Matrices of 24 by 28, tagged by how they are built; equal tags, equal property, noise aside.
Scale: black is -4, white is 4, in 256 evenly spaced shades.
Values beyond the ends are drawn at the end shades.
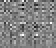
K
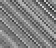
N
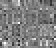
K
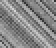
N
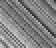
N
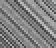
N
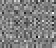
K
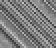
N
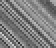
N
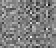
K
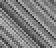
N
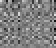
K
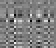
K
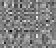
K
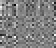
K
